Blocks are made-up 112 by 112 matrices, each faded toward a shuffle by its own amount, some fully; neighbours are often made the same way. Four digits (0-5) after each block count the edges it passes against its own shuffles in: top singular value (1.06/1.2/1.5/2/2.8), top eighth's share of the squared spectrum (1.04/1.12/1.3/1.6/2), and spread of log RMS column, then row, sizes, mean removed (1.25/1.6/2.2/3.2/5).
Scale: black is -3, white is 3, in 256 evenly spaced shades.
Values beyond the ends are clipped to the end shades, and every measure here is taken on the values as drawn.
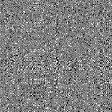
4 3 2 2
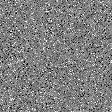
2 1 0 0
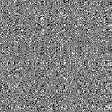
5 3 2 3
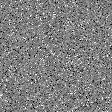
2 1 0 0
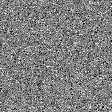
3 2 0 1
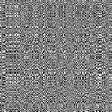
5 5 4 4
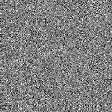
4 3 2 1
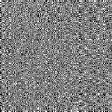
5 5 3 3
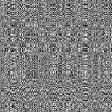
5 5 4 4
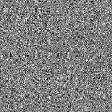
4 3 2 2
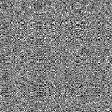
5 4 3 3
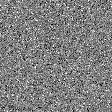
1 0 0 0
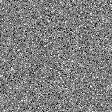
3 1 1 0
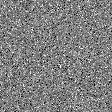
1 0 0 0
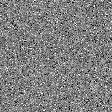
2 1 0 0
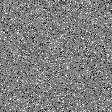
2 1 0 0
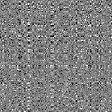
5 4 3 3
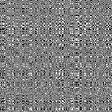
5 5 4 4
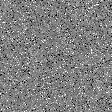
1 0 0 0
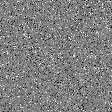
0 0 0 0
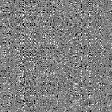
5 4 3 2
